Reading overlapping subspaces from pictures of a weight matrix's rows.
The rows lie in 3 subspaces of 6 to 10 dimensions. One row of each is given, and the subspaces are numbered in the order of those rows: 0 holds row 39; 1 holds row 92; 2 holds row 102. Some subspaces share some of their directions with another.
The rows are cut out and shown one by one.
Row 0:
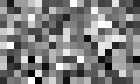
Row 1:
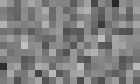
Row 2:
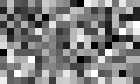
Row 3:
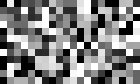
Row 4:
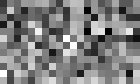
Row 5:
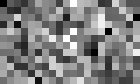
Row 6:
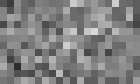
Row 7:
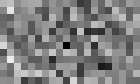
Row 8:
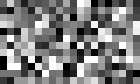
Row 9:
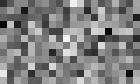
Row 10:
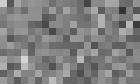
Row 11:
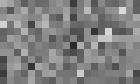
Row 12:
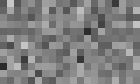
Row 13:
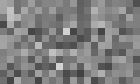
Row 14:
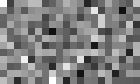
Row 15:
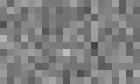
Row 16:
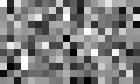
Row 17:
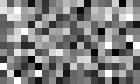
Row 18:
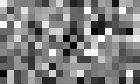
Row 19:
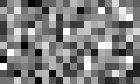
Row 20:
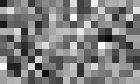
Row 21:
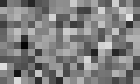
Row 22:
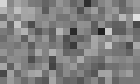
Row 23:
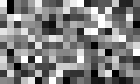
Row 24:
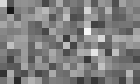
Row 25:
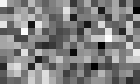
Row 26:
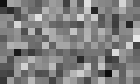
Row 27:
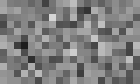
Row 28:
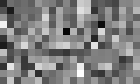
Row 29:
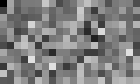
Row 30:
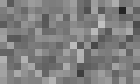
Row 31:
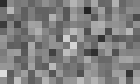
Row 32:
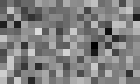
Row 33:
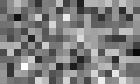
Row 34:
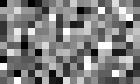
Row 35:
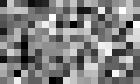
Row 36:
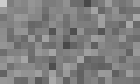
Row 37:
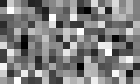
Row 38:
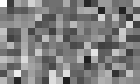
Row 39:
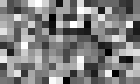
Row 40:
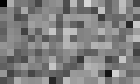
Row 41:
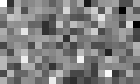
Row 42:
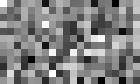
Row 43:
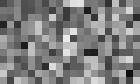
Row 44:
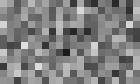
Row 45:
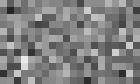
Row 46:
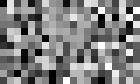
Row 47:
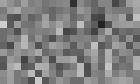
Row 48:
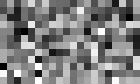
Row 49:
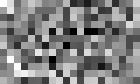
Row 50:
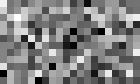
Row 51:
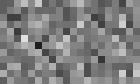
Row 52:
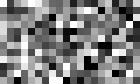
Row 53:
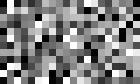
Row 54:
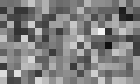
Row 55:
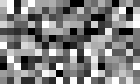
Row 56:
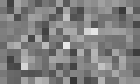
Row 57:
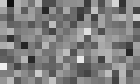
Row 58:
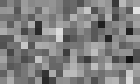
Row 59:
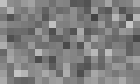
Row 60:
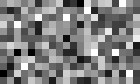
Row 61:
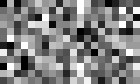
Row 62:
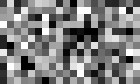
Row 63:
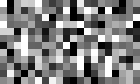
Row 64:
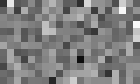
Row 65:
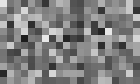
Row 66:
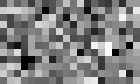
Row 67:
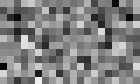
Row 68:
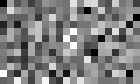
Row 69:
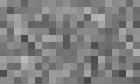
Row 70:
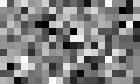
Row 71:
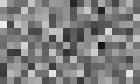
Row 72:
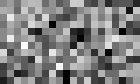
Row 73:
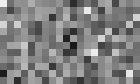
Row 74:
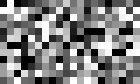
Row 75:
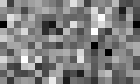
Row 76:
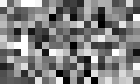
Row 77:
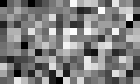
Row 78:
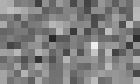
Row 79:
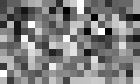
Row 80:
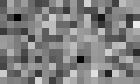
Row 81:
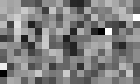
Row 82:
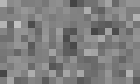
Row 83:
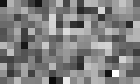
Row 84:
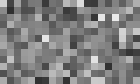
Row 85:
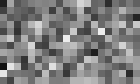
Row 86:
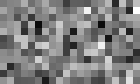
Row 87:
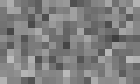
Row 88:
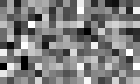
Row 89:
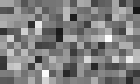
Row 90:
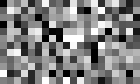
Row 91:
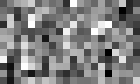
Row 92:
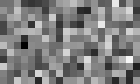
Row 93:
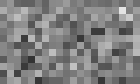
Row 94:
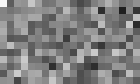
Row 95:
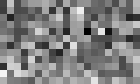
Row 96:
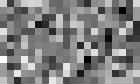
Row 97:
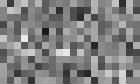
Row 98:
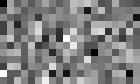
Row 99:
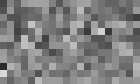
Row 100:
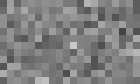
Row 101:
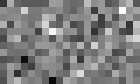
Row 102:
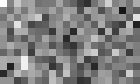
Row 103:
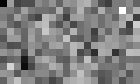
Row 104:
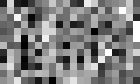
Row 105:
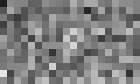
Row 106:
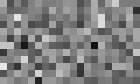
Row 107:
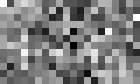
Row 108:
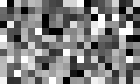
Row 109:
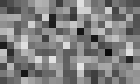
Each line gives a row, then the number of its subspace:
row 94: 1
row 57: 2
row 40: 2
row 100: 1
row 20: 1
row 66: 2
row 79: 1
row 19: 1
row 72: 2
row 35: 0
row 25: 1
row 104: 2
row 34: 1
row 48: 2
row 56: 2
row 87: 2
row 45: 2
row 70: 1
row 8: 1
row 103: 2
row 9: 1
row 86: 1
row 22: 2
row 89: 1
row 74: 2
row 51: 2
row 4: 0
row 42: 0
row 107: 2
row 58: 1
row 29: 0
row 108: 1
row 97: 2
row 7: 2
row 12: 2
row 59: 2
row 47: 2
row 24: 0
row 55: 2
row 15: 2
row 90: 1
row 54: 2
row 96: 1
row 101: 1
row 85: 1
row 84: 1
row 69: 2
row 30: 1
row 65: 1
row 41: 2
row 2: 2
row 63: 2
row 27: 0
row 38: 1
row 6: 0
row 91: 2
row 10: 0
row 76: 2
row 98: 1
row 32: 2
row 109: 0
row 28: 2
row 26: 2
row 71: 1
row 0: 2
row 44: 2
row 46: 1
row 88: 2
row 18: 0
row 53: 1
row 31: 0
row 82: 2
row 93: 0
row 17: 2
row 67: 0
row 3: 0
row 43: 1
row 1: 0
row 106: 2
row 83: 2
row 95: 2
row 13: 2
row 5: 2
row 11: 1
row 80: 0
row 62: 0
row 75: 2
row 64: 2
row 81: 0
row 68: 1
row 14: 0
